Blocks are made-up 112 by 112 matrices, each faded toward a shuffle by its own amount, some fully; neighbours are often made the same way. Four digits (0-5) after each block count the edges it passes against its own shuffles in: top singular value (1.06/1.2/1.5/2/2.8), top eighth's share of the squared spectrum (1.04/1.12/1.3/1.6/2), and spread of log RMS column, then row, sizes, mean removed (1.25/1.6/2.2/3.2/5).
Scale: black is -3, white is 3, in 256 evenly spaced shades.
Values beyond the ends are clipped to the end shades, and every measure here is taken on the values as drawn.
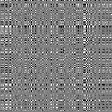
5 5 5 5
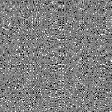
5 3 2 2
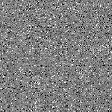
4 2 1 1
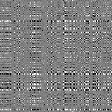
5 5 4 4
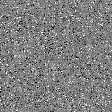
3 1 0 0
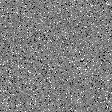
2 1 0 0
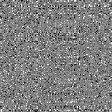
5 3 2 2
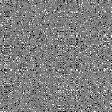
5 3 2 2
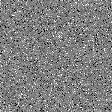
3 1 0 0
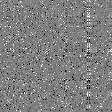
4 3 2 1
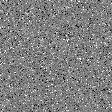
0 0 0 0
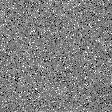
2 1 0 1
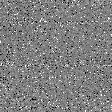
3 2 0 1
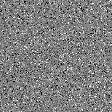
3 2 1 1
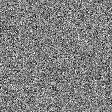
2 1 0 0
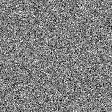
1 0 0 0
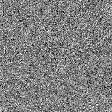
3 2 0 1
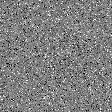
0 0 0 0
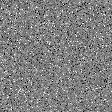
0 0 0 0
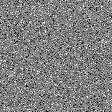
0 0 0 0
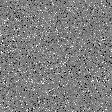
0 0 0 0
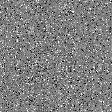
3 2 1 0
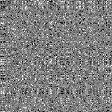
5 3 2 3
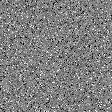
1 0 0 0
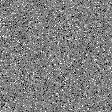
2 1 0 0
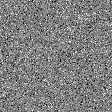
1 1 0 0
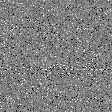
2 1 0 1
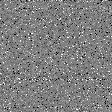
1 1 0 1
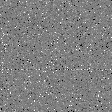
2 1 0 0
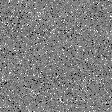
0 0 0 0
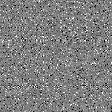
4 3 1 2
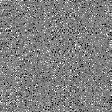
4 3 2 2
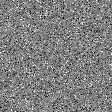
1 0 0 0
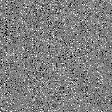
3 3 2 0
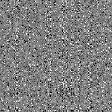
4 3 3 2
